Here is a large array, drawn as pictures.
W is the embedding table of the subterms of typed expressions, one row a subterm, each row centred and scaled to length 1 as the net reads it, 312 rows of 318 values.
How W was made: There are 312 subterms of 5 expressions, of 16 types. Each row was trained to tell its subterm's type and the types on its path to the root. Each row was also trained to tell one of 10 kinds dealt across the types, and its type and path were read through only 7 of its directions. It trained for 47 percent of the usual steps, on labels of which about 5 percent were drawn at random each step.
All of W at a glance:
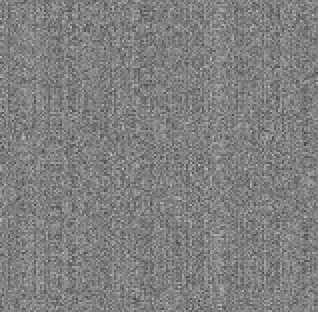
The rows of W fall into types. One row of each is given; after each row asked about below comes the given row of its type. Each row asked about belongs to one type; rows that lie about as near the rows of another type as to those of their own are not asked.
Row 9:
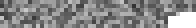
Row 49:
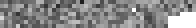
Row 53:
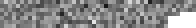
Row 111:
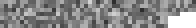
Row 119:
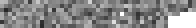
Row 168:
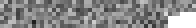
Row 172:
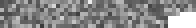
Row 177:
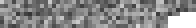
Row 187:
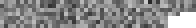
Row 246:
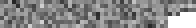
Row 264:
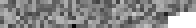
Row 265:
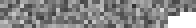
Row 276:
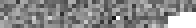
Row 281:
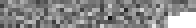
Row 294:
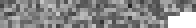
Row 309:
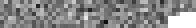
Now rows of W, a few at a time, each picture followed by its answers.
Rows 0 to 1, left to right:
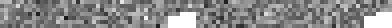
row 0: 281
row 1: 119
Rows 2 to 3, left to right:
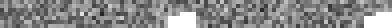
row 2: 49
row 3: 265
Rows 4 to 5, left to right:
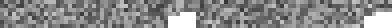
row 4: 172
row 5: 168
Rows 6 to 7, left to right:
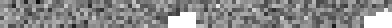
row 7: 119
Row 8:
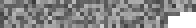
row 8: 9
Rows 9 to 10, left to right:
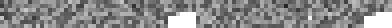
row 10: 264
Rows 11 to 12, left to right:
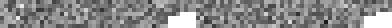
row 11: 264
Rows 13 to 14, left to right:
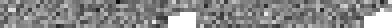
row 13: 172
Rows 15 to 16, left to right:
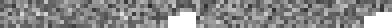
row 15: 264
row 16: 309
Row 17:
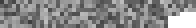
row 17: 309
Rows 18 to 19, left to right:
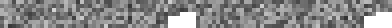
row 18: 294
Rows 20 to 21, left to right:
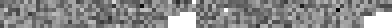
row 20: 309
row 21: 53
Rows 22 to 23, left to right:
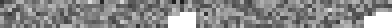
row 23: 264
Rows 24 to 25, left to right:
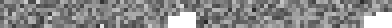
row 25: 246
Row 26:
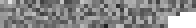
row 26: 187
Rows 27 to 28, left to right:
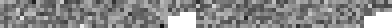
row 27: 111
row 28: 265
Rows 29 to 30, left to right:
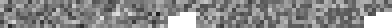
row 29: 168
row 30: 265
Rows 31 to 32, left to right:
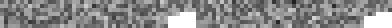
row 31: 49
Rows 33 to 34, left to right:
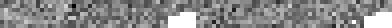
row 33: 172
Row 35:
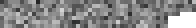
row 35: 294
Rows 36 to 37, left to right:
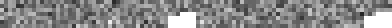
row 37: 264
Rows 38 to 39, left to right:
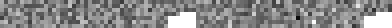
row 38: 53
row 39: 53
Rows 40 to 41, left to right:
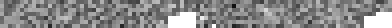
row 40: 309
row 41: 294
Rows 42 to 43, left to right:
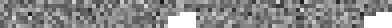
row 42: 168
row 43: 294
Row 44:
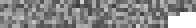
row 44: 294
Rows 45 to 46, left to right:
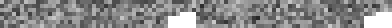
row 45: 177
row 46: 119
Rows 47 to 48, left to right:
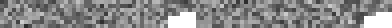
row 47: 281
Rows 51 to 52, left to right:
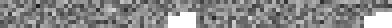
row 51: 281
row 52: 119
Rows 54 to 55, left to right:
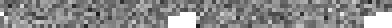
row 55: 246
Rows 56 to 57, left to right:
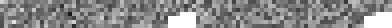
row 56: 9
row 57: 264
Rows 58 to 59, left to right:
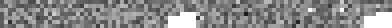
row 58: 177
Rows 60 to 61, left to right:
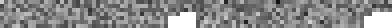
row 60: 294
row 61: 9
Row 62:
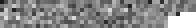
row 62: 281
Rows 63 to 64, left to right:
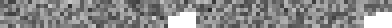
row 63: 309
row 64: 276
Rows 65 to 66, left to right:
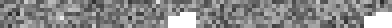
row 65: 172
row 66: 264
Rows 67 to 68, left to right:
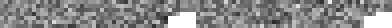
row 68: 111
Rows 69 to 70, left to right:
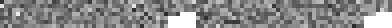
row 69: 265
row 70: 246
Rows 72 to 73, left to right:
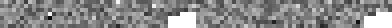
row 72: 294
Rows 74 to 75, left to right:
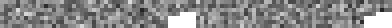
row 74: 111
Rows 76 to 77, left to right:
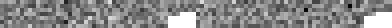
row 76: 111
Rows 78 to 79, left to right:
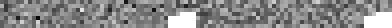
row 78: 119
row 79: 246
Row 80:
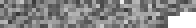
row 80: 294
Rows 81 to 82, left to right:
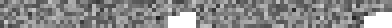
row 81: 177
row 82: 177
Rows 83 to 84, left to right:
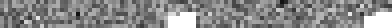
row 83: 49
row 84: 264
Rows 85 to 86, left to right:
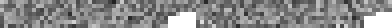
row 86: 177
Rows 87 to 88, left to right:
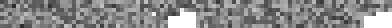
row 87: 294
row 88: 49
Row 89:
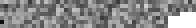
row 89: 9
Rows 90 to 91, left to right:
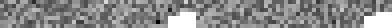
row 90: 276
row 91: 265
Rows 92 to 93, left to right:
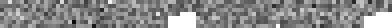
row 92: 294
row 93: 53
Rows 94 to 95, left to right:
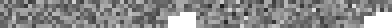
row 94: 168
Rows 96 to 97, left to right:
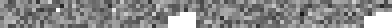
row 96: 264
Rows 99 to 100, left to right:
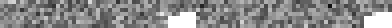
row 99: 276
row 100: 9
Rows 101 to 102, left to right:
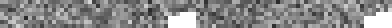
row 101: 309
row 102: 49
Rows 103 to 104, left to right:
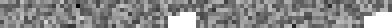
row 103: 9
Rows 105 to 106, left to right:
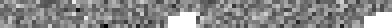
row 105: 49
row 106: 309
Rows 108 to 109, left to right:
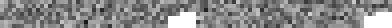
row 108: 265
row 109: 168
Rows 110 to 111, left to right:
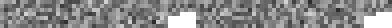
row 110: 111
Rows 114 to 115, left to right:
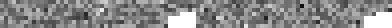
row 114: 49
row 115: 187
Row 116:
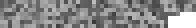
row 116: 294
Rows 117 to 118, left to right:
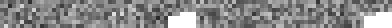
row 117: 119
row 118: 49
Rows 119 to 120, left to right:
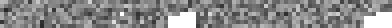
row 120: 111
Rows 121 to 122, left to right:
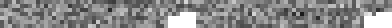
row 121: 177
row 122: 119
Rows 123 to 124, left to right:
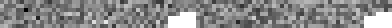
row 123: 265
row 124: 49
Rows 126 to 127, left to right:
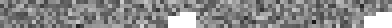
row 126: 168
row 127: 49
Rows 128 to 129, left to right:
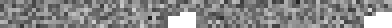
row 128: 294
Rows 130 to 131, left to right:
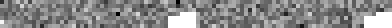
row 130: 265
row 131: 49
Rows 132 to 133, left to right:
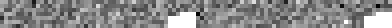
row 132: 111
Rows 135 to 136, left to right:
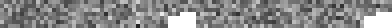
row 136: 111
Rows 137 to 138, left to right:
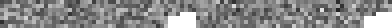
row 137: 246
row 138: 187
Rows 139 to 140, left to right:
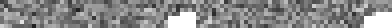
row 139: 276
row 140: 168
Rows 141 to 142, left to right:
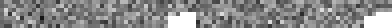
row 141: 281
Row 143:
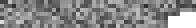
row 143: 294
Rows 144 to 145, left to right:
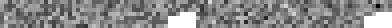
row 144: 168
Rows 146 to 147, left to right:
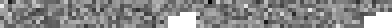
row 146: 49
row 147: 294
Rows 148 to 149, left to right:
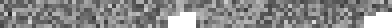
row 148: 168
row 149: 172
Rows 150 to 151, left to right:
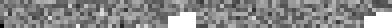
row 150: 9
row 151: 294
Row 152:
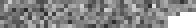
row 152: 187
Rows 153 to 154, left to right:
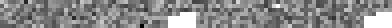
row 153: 246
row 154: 119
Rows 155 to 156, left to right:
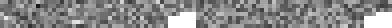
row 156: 172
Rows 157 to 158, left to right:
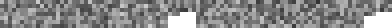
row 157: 177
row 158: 168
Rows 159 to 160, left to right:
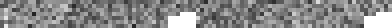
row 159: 172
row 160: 246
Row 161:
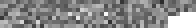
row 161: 265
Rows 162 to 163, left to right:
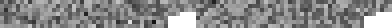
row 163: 119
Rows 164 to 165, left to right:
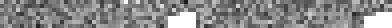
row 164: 53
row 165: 177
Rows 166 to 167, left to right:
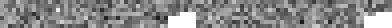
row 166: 264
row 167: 168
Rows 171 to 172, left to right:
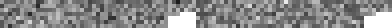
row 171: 172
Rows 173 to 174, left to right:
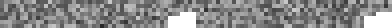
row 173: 265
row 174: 119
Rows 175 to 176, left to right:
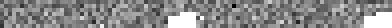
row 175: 9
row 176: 281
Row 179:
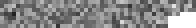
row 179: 246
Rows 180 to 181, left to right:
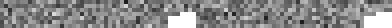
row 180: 9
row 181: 187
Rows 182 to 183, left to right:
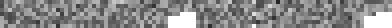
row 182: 187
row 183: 49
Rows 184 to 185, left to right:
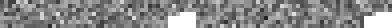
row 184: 309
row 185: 9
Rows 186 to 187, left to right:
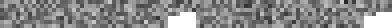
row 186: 265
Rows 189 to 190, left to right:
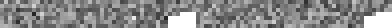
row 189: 119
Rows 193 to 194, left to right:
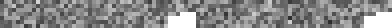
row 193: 281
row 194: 177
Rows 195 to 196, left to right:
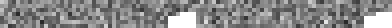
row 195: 119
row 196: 119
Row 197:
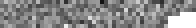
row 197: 53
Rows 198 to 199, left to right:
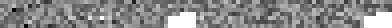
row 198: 281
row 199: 111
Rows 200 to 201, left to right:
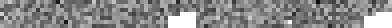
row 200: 265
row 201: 309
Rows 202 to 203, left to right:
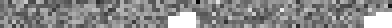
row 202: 276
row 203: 187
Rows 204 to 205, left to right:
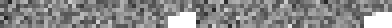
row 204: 177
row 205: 9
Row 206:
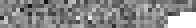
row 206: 53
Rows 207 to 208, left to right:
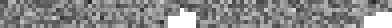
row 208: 168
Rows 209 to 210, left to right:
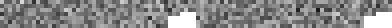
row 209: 246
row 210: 187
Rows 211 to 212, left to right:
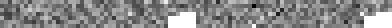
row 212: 119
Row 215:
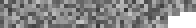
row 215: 309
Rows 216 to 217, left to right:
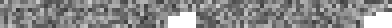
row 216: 49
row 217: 187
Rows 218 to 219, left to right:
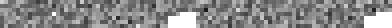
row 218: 177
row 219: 265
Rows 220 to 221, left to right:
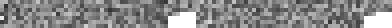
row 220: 119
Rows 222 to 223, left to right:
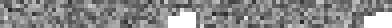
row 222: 168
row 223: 177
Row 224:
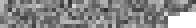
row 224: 119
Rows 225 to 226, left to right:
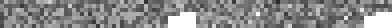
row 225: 9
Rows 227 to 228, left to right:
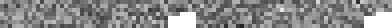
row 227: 172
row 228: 111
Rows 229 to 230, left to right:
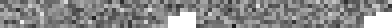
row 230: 294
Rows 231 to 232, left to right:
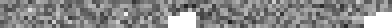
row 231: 168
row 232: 246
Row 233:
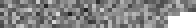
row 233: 177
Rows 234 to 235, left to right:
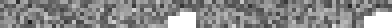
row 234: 276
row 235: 177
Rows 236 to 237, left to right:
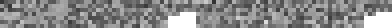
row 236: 309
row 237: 276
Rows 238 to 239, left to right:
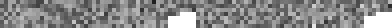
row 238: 177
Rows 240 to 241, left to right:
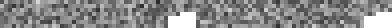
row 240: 119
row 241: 168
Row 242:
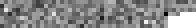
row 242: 281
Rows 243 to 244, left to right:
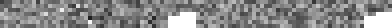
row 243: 309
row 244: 309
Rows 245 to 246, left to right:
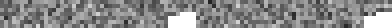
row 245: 9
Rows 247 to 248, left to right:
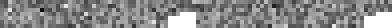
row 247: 177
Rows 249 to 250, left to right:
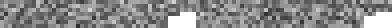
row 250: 168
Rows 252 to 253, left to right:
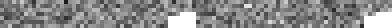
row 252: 111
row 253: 309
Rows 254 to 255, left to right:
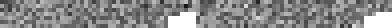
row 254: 119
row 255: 309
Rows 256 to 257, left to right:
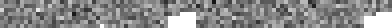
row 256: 246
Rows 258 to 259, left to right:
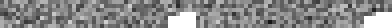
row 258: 265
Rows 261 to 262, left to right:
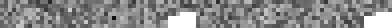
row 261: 177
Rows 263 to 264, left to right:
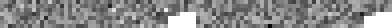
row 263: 264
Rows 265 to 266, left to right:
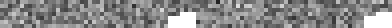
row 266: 309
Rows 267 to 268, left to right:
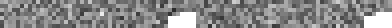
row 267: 177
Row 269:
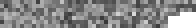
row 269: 9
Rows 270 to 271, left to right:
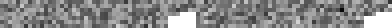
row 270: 168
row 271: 111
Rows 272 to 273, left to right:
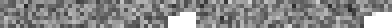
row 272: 264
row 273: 9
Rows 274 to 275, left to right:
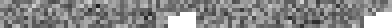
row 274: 49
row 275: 119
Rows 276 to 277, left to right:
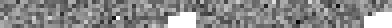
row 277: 309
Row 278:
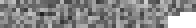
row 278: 53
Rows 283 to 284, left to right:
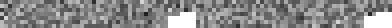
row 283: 49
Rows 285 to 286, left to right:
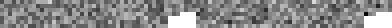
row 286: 111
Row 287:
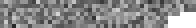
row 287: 177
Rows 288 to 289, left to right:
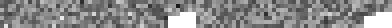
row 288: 172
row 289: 264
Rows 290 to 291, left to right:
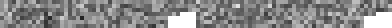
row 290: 49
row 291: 246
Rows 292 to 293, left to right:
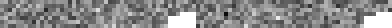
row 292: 168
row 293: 294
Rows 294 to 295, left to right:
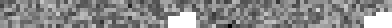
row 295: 49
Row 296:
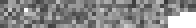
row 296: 246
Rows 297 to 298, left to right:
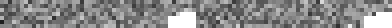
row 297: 168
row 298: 187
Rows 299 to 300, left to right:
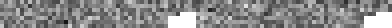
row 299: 187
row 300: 294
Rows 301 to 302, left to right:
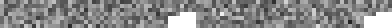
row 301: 9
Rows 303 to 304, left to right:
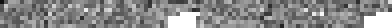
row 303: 187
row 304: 294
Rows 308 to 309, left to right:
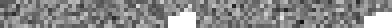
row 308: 172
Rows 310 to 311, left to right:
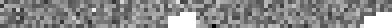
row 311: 265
